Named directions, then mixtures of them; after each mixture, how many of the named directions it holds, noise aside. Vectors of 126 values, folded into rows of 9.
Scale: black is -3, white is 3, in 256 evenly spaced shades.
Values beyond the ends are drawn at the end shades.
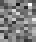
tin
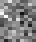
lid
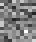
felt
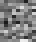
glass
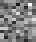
one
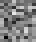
three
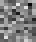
one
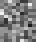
three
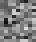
two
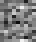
one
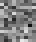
three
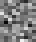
three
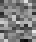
three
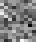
three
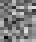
three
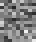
one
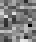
three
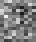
two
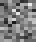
three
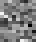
two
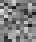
three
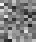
two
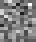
two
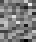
two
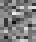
three
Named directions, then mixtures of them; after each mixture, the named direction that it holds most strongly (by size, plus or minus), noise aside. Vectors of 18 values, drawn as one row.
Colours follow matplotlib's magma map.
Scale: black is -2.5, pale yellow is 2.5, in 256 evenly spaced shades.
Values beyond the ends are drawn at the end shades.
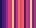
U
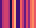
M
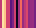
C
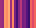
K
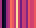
C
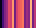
U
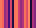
K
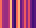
M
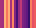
K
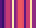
U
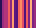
U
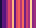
U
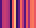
M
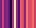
M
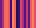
M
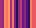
K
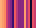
U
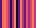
M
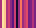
C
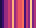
U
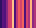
U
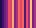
U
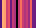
C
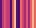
M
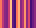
M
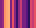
K
